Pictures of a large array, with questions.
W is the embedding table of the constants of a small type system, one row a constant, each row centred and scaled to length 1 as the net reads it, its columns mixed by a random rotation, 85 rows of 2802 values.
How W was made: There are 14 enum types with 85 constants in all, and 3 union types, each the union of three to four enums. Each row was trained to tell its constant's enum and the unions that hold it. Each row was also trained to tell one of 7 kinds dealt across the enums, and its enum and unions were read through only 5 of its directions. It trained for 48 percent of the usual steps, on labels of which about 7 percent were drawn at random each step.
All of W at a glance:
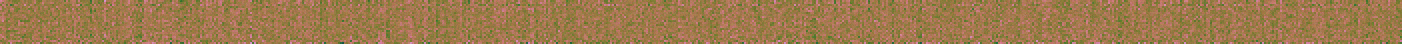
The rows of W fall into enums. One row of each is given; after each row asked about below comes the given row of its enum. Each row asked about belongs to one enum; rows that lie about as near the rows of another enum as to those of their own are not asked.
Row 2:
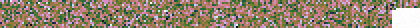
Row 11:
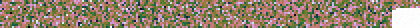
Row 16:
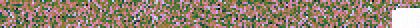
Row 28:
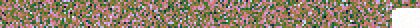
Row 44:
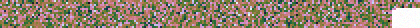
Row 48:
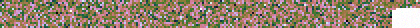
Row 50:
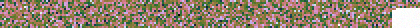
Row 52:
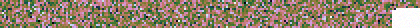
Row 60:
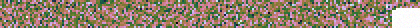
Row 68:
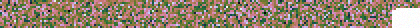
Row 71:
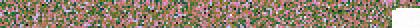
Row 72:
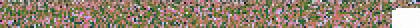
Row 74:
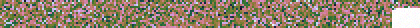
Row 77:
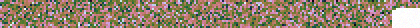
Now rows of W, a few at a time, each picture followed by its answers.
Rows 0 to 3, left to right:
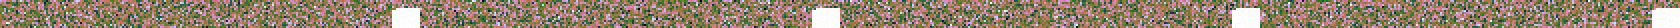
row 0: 74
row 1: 16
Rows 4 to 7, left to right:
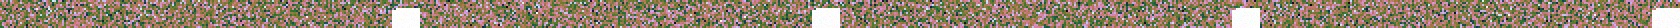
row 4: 2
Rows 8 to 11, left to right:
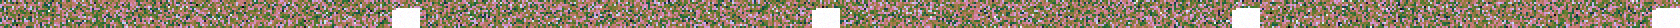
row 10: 74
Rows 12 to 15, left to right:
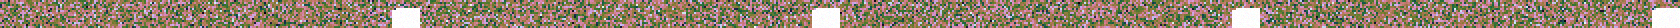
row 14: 16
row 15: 72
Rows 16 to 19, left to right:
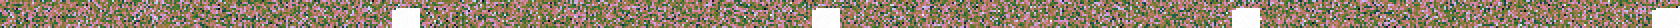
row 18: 77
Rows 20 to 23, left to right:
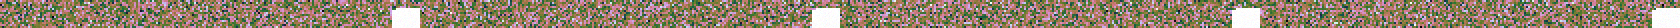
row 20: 77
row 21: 28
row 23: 44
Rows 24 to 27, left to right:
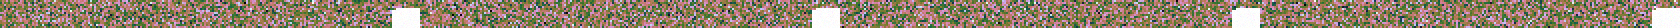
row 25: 60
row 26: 77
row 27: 44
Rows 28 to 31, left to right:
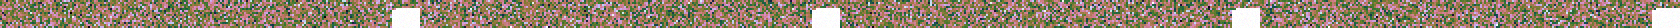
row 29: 60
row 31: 2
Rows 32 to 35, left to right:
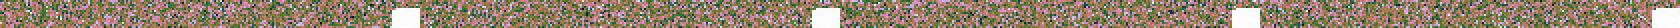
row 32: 28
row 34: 2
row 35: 16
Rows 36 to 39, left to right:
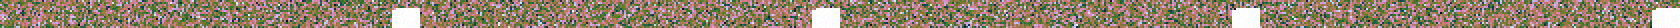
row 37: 16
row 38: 2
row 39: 74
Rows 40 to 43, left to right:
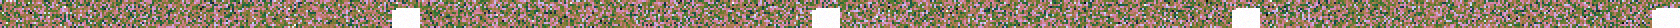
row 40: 74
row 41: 2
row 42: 71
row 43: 71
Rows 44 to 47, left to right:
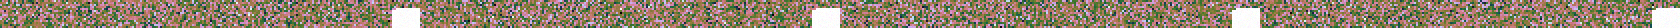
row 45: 28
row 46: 44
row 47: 72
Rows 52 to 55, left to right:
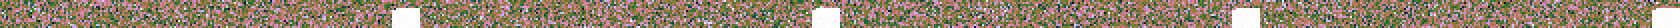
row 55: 74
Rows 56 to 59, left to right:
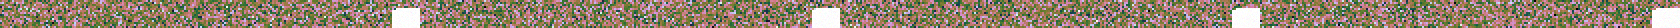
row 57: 28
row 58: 60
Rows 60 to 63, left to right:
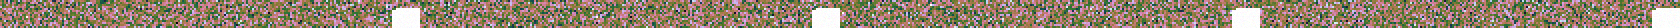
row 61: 72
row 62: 52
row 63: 44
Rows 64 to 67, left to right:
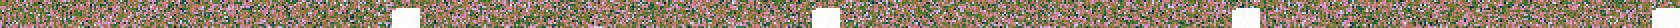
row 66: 44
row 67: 72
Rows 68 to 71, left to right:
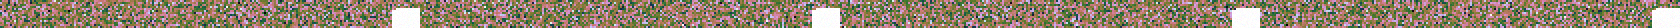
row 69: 74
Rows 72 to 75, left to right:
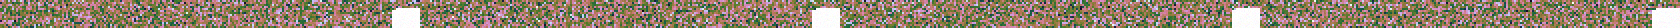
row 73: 77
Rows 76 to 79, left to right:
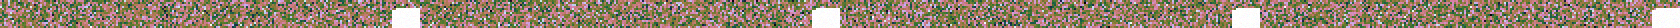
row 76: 60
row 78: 72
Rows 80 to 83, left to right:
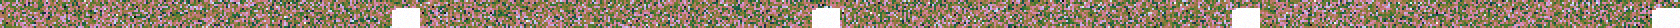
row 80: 28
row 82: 28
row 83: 44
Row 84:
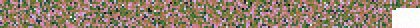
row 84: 77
